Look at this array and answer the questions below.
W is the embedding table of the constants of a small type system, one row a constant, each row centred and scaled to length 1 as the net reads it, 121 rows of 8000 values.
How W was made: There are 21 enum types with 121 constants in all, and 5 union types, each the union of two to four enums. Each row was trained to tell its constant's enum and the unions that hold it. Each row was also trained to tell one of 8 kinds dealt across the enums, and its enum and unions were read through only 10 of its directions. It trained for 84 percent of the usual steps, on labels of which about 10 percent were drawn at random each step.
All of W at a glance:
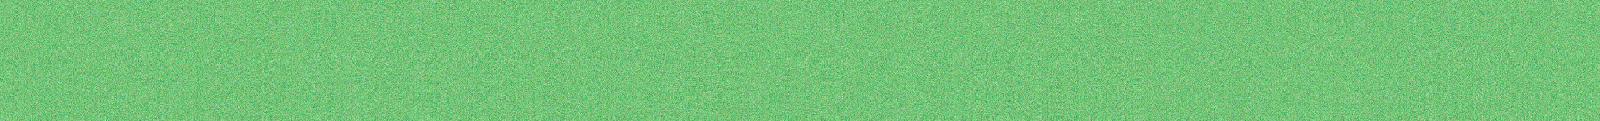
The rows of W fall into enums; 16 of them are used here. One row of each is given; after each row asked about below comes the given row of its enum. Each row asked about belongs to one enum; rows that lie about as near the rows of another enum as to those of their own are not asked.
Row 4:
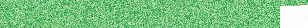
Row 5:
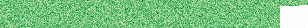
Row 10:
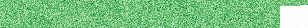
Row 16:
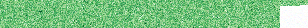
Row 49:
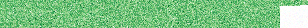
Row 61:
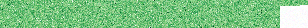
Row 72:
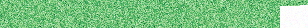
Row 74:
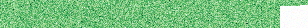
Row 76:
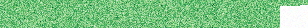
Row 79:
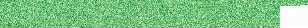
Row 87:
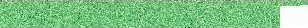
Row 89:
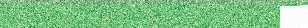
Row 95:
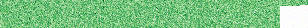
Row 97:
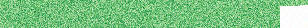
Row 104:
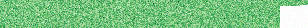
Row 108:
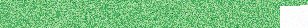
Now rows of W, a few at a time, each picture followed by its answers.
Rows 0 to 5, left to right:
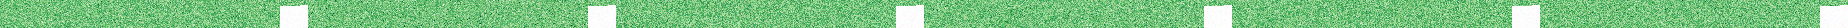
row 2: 10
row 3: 108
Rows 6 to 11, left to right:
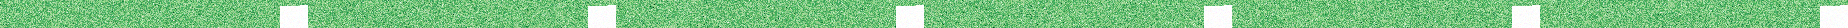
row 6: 79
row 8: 108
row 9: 79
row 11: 4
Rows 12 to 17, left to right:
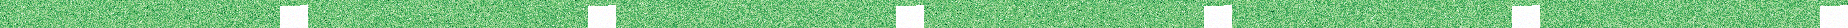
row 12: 4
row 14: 5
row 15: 87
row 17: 10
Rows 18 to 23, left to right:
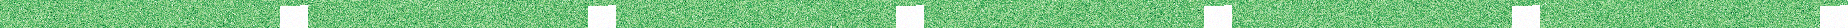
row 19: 74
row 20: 10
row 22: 104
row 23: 16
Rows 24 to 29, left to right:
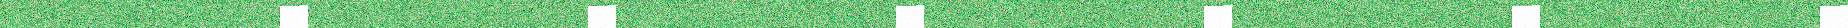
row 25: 89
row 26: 76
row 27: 87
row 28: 72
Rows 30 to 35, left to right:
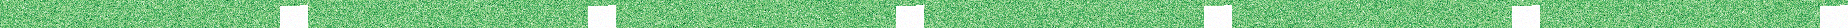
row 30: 89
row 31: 74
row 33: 72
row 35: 104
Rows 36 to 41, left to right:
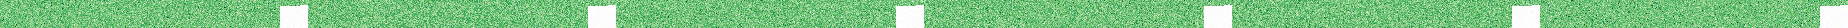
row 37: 97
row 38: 97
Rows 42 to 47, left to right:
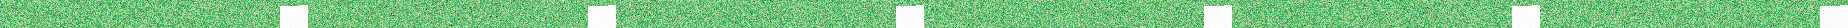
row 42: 72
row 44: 74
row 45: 16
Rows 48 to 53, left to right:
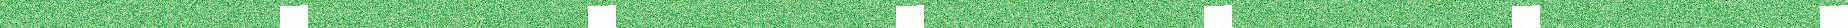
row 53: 97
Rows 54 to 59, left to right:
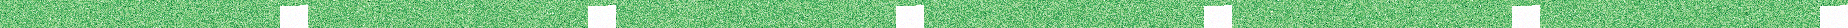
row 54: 74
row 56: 95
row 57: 4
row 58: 89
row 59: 89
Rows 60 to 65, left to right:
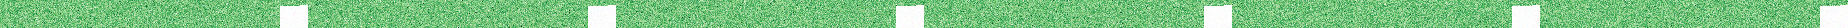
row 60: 16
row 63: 16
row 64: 10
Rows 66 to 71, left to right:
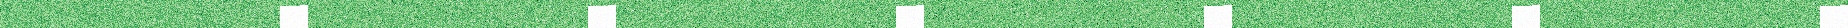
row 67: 87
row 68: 61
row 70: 10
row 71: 95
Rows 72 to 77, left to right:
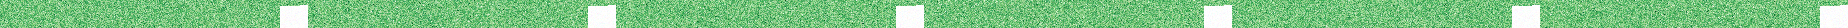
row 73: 108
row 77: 4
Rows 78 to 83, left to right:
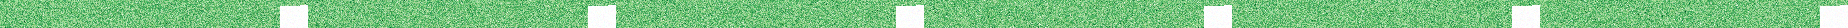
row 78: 95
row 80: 95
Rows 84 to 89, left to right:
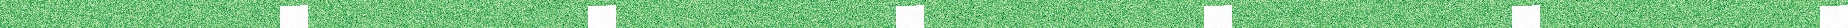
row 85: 72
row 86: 95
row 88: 74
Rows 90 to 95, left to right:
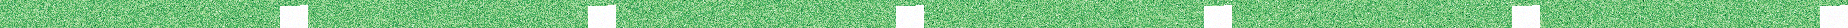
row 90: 104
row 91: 95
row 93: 61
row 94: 61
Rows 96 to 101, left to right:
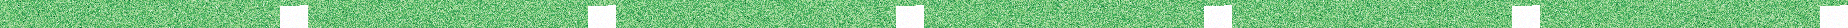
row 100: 16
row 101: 61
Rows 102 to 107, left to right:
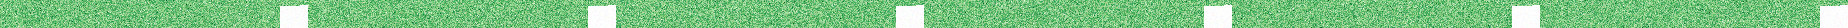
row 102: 97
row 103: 108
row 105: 79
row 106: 61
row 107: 16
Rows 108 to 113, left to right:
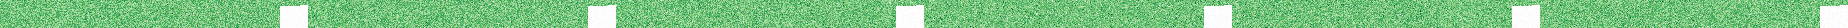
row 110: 10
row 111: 89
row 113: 79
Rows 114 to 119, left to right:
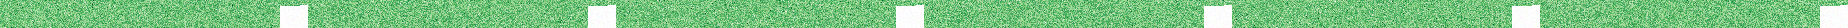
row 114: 76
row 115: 89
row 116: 97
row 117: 97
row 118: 74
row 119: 108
